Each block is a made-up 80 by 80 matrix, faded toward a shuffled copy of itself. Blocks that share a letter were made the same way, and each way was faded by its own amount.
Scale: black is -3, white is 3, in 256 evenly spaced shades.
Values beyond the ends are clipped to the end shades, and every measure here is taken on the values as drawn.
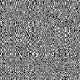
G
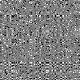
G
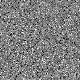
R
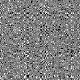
G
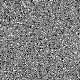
R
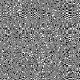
G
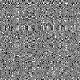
G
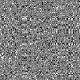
G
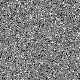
R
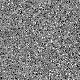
R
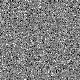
R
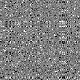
G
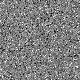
R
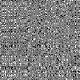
G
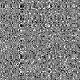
G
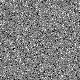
R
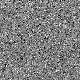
R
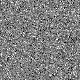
R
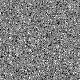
R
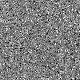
R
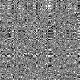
G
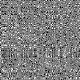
G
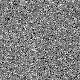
R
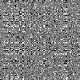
G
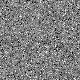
R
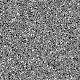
R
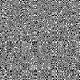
G
